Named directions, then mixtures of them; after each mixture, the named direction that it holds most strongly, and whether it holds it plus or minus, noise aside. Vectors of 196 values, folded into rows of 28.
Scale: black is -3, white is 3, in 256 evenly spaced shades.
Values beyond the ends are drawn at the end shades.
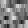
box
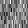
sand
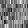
sand, plus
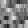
box, plus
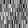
sand, minus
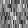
sand, plus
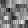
box, minus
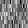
sand, minus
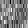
sand, minus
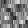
box, minus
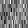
sand, plus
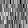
sand, minus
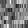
box, minus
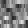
box, minus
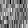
sand, minus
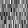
sand, plus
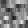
box, minus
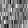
sand, minus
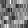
box, minus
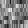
box, plus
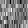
sand, minus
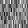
sand, plus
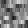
box, minus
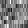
box, minus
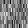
sand, minus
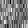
sand, minus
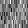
sand, plus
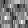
box, minus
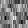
box, plus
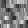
box, minus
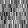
sand, plus
